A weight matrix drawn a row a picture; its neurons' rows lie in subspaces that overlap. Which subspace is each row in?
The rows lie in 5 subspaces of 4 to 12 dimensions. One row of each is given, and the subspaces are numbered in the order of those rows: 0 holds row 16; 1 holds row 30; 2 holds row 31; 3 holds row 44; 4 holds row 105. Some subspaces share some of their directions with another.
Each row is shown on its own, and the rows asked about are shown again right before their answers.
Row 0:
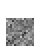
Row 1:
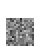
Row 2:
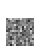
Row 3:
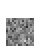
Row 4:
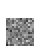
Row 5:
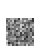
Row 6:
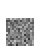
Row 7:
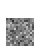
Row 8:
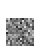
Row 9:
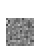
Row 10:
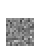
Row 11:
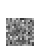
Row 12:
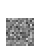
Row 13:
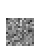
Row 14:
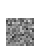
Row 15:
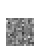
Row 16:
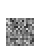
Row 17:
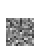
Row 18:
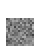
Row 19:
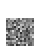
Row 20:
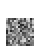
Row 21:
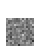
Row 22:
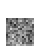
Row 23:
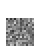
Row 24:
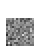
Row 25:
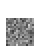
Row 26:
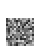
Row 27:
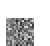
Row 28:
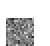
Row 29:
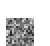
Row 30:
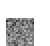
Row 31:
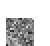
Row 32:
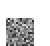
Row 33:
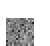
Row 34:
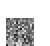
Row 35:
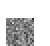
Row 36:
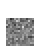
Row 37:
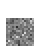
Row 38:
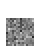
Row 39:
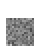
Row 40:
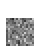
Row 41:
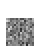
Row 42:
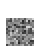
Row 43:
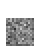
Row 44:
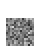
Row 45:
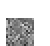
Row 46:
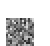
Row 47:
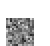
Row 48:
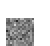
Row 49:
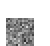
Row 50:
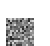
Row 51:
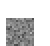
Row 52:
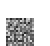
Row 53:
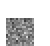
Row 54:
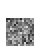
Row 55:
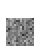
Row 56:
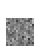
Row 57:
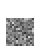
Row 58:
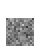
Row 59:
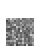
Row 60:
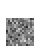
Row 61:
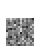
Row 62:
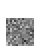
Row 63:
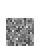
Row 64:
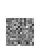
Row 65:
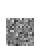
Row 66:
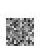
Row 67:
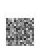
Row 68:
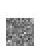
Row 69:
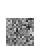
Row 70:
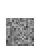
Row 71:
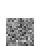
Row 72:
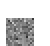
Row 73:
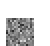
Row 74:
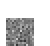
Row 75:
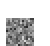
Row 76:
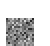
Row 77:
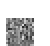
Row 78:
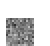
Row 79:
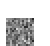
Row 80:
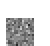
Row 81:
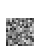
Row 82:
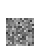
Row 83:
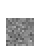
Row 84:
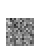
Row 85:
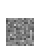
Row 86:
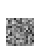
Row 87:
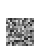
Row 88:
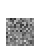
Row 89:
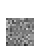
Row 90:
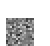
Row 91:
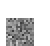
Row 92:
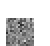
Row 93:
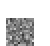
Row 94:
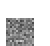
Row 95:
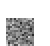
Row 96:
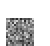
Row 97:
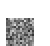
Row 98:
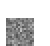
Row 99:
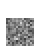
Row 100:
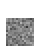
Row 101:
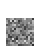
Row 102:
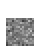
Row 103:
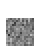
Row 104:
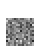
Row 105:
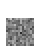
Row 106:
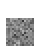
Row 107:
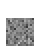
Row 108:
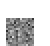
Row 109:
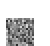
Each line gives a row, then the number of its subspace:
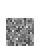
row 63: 0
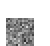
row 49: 2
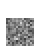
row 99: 1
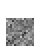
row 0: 3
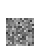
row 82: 1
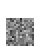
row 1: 2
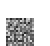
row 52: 1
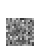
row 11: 1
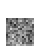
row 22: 2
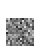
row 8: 1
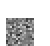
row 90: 2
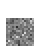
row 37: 3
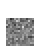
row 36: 1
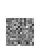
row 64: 0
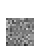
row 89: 3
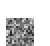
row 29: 3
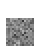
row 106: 3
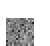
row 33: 1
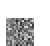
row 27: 1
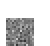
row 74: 0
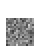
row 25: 2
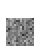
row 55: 4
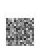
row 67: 1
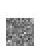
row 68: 3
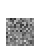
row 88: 0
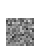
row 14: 3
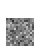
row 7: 3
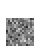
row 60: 0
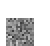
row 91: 2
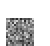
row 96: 1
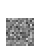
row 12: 1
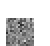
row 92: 0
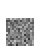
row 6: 1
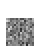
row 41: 1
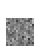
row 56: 1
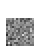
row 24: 4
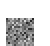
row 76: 1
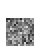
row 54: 2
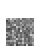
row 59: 0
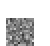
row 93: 3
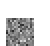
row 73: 0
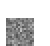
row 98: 2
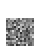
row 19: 0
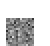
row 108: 2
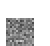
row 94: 1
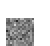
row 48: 1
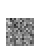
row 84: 0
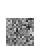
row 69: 2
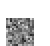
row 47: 0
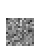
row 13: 1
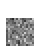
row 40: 3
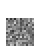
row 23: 2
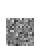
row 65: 2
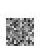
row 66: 3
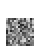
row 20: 0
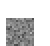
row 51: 3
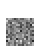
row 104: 3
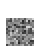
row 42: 2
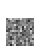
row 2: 4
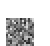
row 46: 1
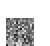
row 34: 2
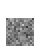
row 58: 1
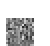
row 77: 1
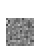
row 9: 3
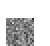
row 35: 4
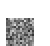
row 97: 1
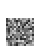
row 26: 1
